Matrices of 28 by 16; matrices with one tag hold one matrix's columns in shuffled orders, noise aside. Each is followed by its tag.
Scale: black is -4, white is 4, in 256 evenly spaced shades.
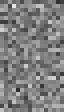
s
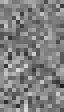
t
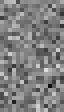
t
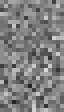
t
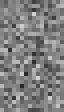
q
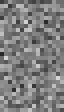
s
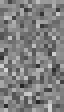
t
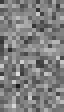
q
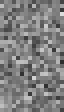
q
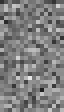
s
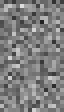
s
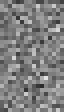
s
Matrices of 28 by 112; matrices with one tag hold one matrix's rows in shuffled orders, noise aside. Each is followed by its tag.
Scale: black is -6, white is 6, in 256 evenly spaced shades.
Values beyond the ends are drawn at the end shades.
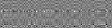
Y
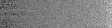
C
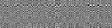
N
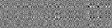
N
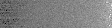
C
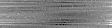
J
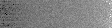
C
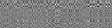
N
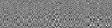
N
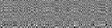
Y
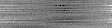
J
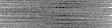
J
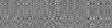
N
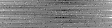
J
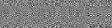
N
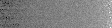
C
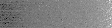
C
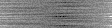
J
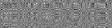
Y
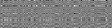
Y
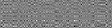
Y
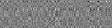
N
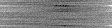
J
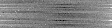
J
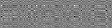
Y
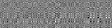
N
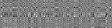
Y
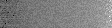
C
